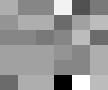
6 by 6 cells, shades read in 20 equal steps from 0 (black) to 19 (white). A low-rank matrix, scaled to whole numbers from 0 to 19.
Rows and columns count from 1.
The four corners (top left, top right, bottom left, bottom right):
13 9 8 14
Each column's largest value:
13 13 13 18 19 14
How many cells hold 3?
0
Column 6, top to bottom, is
9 14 8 13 13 14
